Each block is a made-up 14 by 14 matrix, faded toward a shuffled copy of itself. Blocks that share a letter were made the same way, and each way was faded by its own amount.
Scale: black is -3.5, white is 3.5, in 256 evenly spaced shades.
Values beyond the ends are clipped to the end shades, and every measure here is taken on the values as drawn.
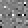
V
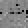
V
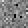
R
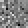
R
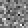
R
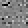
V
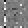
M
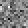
R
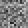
R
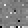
V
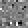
V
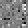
M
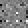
V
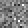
R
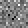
R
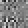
M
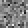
R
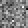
R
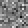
R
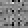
M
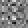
M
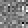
M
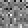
V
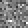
R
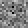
R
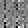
M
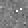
R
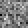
R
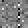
M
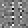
M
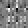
M
